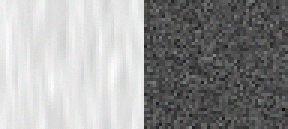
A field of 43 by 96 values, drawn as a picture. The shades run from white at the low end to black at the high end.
The table splits into one row of 2 panels. Panel 1,1: very low, streaked downward, faint in contrast. Panel 1,2: high, fine-grained.
